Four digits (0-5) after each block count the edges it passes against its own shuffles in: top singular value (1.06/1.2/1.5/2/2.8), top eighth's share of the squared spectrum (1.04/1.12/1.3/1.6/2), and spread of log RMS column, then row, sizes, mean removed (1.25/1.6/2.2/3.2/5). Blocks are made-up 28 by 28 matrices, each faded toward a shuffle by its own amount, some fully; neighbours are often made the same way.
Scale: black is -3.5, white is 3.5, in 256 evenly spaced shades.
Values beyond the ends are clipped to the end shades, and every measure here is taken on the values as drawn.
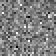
0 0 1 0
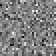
3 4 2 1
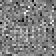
3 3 1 0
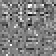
3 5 2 2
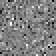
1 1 0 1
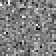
2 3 1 0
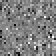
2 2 1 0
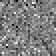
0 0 0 0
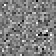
2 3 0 1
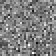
0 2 0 0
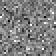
1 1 0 0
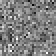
2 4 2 1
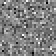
0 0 0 0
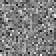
0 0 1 0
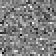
0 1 0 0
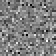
1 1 0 0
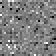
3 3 0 0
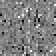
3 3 0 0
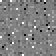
0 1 0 0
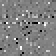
3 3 0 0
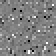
1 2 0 0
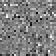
2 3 0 1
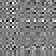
4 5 3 3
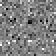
3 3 1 1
